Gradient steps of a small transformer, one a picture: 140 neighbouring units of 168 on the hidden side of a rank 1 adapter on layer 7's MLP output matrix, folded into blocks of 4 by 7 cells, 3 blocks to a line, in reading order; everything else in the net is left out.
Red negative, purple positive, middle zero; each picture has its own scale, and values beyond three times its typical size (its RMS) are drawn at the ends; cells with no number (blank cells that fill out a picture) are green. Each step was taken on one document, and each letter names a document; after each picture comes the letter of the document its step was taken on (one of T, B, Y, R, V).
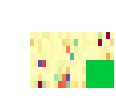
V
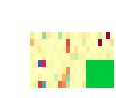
V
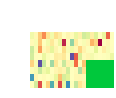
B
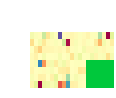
V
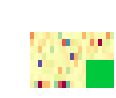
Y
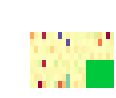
V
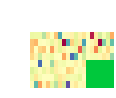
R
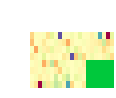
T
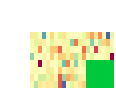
B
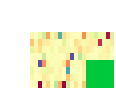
B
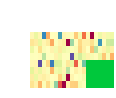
Y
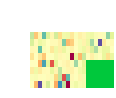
Y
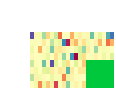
R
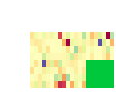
T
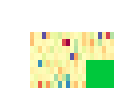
T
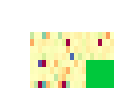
V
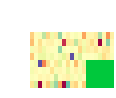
Y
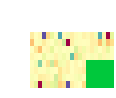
T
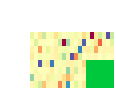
R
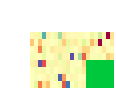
Y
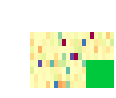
R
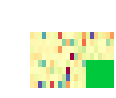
Y
